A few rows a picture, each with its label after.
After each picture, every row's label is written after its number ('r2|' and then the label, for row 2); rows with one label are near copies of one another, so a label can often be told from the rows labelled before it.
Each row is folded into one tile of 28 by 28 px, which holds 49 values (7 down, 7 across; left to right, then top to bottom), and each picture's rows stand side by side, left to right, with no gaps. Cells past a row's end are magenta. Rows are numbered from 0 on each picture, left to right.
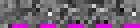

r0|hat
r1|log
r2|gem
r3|gem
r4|log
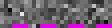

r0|log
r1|hat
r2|gem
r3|gem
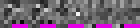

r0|gem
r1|gem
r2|log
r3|hat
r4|hat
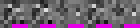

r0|gem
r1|gem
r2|log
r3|gem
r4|log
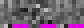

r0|hat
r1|gem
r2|hat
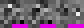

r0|gem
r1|gem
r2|log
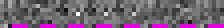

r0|hat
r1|gem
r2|log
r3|log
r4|log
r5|hat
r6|gem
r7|hat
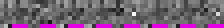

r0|hat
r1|gem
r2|hat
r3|hat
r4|log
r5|hat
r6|hat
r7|log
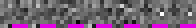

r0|hat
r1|hat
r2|gem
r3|hat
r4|gem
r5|log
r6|log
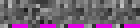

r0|hat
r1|gem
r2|hat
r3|hat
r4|hat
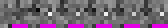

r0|hat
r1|log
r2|log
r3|log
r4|log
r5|log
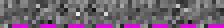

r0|hat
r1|gem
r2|log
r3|log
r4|hat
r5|hat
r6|gem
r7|hat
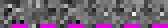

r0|gem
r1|hat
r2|gem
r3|log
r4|log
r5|log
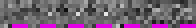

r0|hat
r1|log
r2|log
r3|log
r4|hat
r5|gem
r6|gem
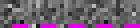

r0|gem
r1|hat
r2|hat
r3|gem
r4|log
